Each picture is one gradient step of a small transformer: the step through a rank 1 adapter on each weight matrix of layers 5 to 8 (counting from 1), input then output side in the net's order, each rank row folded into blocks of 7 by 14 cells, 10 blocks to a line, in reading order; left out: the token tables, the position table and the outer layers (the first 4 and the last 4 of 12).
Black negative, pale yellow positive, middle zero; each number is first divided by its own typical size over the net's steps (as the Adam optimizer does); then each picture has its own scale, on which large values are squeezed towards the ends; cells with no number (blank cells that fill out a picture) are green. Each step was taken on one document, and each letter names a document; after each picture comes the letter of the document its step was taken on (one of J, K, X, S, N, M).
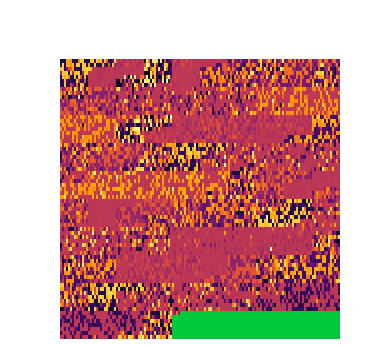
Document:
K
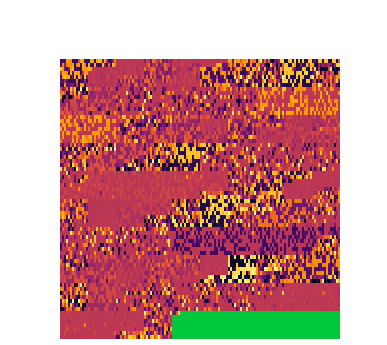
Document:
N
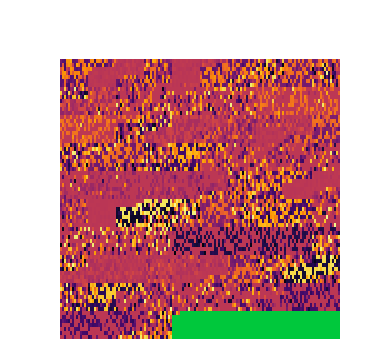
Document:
K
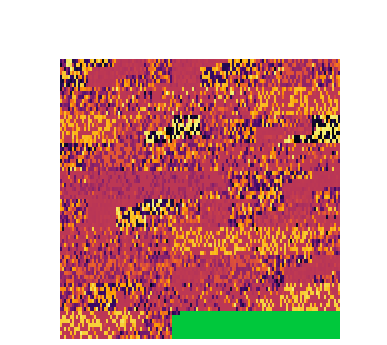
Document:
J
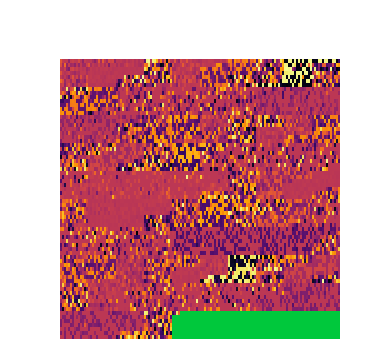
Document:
N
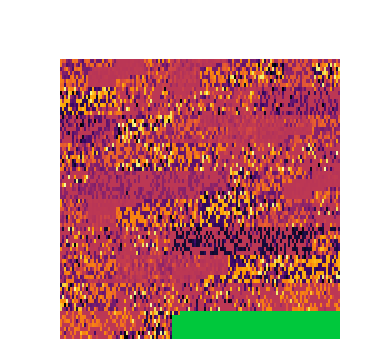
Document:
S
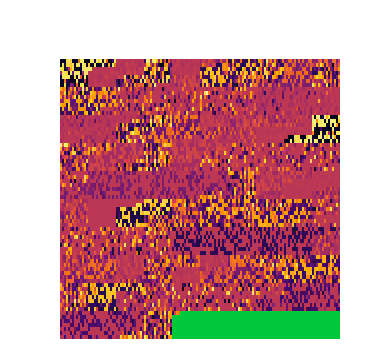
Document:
K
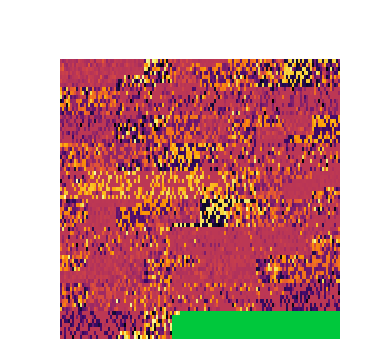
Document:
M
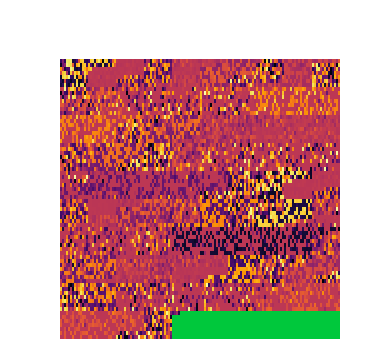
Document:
S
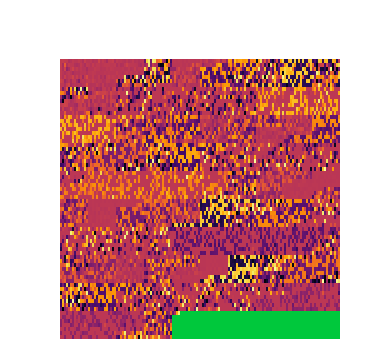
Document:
N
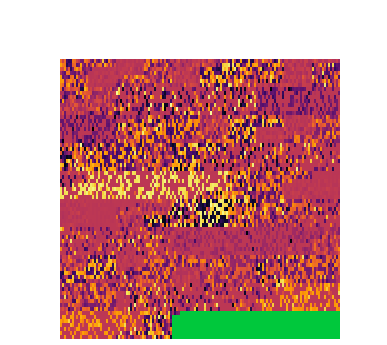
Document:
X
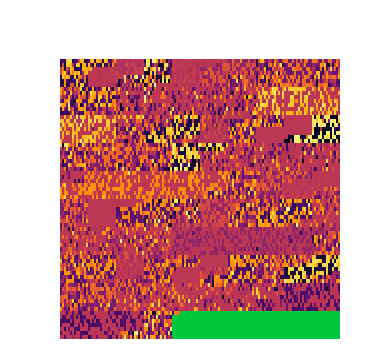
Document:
M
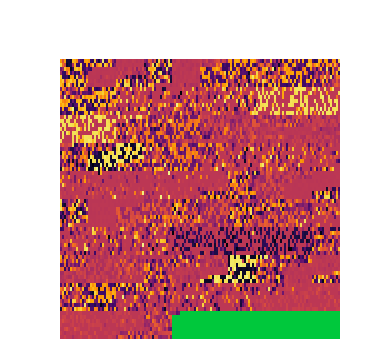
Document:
J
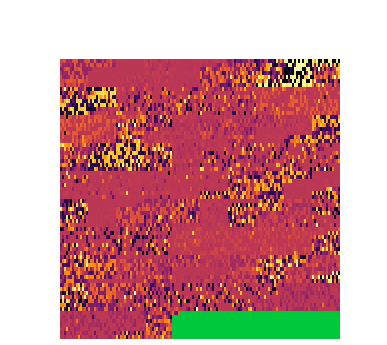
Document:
S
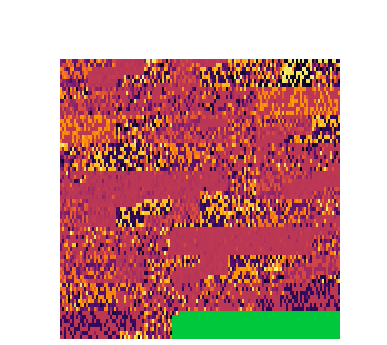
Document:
N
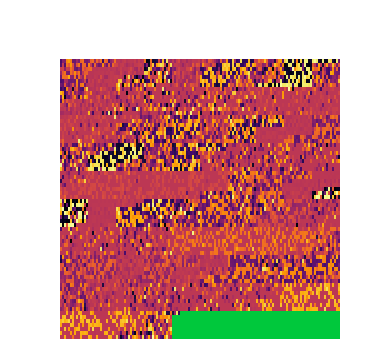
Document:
X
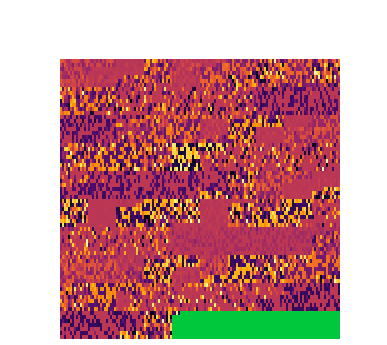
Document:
M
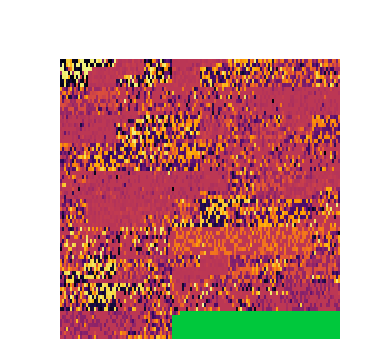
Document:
K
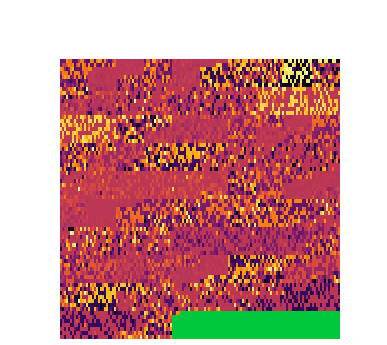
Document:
N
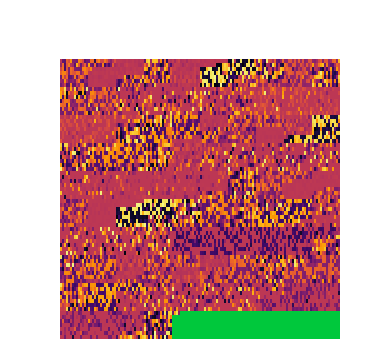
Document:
K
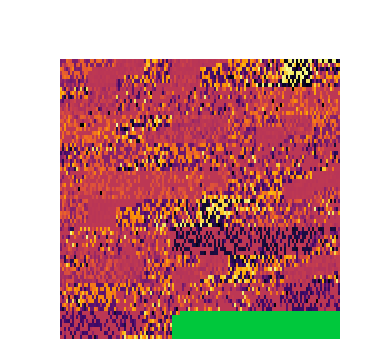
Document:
N
